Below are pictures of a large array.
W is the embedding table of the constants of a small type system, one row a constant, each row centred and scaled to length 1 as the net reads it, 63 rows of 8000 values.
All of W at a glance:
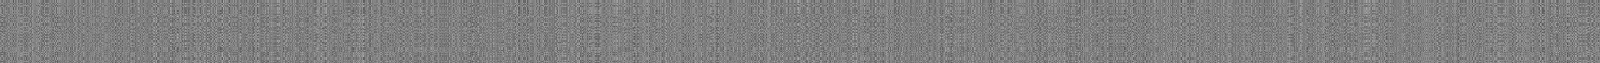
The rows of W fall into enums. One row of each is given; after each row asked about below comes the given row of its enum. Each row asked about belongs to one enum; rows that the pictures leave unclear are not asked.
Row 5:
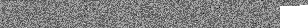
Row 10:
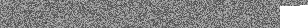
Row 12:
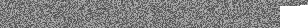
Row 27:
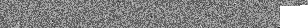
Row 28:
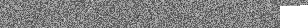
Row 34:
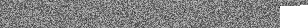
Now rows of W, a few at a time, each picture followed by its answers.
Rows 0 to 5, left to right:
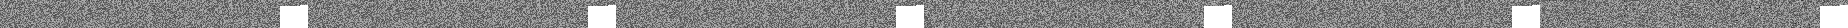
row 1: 12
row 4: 12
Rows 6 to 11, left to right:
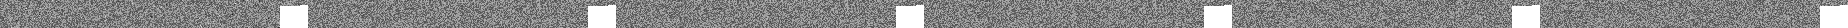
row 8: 12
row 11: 10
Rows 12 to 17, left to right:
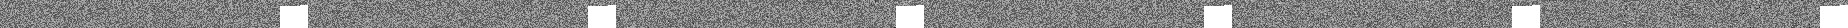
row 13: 10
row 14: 27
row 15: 12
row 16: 34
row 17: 5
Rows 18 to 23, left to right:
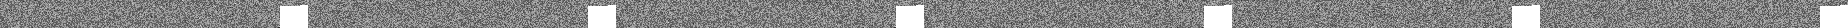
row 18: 27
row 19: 10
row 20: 27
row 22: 5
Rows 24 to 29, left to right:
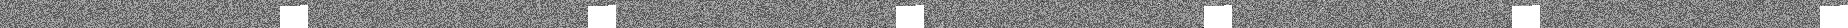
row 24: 12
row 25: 12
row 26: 5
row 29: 10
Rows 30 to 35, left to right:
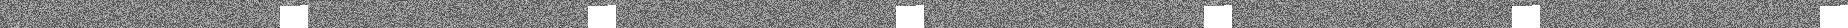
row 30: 27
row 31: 5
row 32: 10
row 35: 12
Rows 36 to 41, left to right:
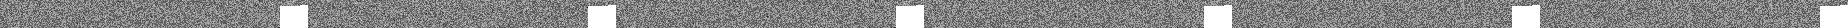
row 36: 27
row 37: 34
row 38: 27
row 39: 27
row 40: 12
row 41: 12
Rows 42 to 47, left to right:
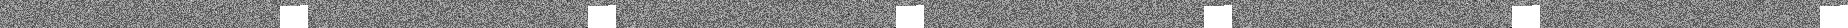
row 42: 28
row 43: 27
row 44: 27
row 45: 12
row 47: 10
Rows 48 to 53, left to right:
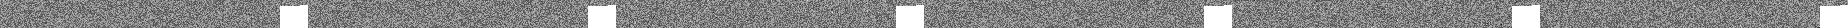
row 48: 10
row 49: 10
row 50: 28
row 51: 10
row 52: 5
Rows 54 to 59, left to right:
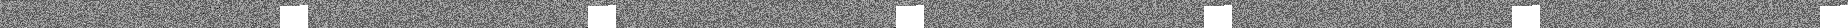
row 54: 5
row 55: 27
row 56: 27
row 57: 12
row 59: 12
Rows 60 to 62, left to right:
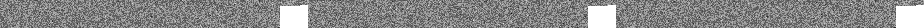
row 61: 5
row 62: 27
